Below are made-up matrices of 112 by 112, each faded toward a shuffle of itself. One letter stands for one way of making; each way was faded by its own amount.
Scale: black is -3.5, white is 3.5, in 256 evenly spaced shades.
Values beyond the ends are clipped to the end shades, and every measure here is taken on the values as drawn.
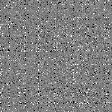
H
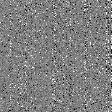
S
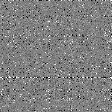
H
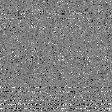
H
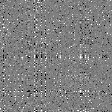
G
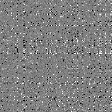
G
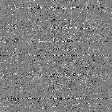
H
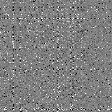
G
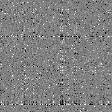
G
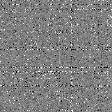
H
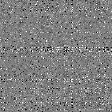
H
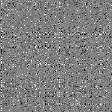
G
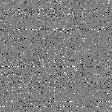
H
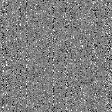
S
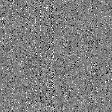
S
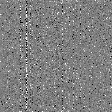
S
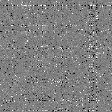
G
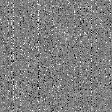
S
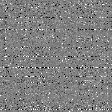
H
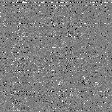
H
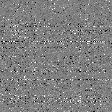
H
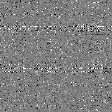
H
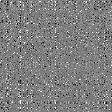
G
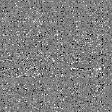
H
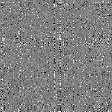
G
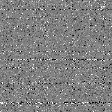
H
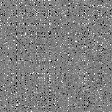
G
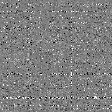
H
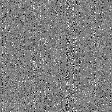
S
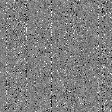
S
